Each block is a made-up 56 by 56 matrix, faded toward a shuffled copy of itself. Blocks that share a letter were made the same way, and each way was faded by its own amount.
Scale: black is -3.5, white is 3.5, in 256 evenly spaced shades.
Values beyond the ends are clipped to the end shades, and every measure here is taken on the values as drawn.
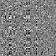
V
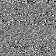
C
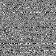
C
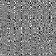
V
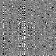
V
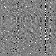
V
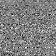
C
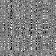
V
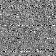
C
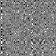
V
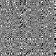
V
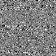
C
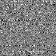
C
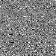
C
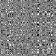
V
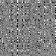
V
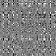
V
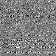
C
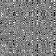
V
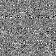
C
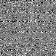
C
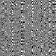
V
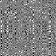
V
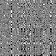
V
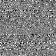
C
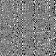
V
